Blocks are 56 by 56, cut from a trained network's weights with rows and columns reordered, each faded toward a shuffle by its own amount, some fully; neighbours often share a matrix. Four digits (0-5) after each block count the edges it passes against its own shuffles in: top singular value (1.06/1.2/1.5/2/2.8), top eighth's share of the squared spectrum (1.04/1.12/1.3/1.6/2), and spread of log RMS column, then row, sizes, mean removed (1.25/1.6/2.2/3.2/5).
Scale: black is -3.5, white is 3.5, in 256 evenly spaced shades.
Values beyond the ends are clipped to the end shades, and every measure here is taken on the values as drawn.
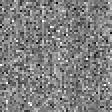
1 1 0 0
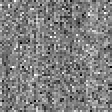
2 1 0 1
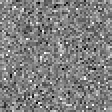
0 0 0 0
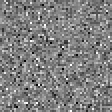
0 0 0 0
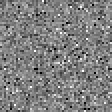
0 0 0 0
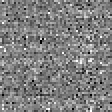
2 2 2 0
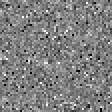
0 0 0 0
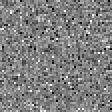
0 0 0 0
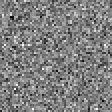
1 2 0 0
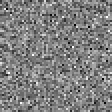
0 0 0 0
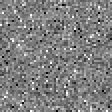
0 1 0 0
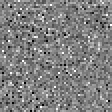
0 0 0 0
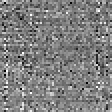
2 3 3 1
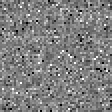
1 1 0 0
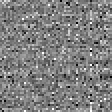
2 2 2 0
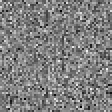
2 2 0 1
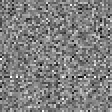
3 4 1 2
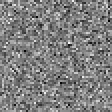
1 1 0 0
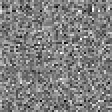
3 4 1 2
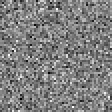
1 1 0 0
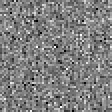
1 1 0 1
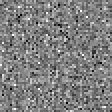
1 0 0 0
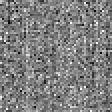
2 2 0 1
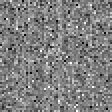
1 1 0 1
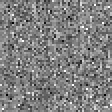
1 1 0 0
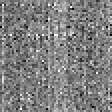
3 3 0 2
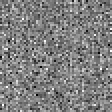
1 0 0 0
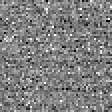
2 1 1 0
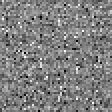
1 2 2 0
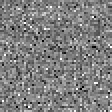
1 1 1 0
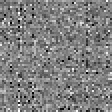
2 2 2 0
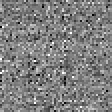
2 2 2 0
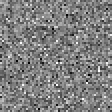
1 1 0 0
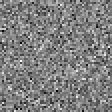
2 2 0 0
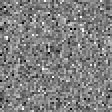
0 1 0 0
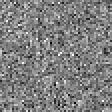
1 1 0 0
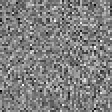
3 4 2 1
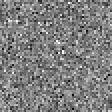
1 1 0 0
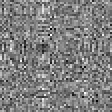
4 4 2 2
